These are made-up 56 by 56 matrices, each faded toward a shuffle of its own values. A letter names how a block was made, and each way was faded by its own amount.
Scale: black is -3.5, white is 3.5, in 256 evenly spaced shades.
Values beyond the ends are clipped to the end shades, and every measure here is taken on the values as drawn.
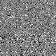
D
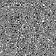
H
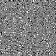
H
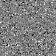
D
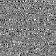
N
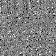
H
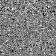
D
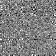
N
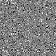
H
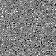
H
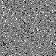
H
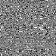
N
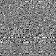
N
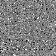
D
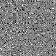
H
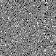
H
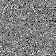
D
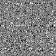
N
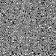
H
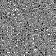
H
